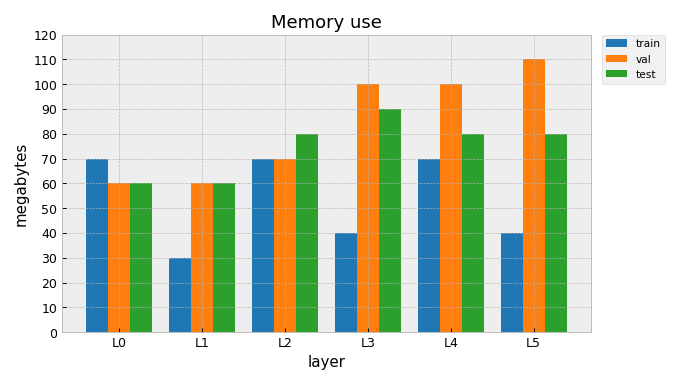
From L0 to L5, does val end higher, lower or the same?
higher
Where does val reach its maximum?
L5
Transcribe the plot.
Title: Memory use
x-axis: layer, ticks L0 L1 L2 L3 L4 L5
y-axis: megabytes, ticks 0 10 20 30 40 50 60 70 80 90 100 110 120
Legend: train, val, test
Values:
train: 70 30 70 40 70 40
val: 60 60 70 100 100 110
test: 60 60 80 90 80 80
